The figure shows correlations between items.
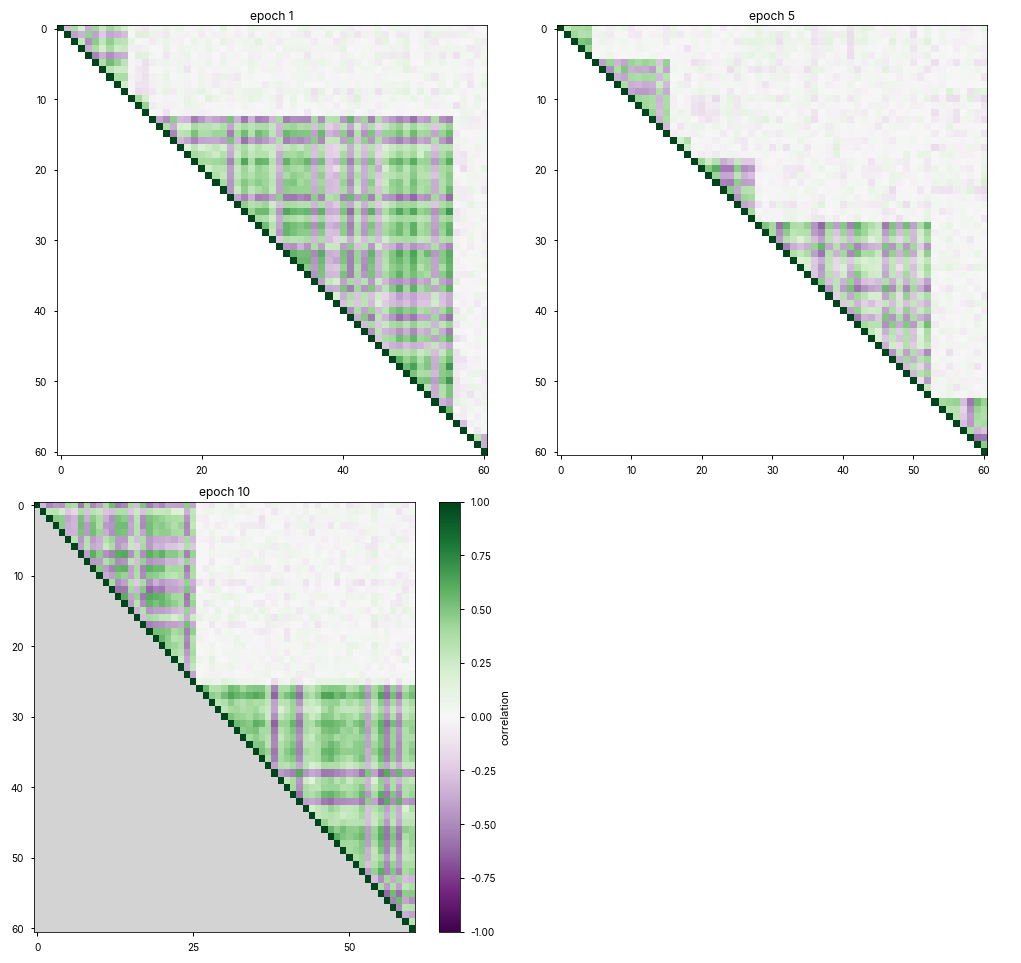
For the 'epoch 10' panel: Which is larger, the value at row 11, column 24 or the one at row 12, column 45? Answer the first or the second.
the first
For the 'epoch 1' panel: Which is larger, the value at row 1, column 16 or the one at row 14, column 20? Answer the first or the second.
the second
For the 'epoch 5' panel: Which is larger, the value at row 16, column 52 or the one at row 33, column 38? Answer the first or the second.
the second
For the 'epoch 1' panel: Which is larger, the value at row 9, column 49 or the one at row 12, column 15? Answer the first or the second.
the first
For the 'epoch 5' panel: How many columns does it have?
61
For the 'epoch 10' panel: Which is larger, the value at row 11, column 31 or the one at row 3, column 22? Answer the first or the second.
the second
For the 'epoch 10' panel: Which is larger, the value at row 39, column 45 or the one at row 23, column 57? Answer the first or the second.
the first
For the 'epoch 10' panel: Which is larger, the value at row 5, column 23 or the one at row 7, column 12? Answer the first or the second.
the first
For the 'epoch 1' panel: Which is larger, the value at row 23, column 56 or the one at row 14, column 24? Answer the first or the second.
the first
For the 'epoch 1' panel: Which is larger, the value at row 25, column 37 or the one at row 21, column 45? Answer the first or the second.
the first
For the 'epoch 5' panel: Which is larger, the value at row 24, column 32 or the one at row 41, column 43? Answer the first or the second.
the first
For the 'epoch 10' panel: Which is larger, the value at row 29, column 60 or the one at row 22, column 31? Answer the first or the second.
the first
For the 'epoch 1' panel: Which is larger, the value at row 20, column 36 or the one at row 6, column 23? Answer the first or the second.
the second
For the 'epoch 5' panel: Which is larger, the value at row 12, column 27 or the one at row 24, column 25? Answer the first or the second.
the first
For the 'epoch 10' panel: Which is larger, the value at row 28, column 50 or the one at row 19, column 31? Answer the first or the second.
the first
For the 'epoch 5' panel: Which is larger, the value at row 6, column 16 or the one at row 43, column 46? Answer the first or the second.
the first
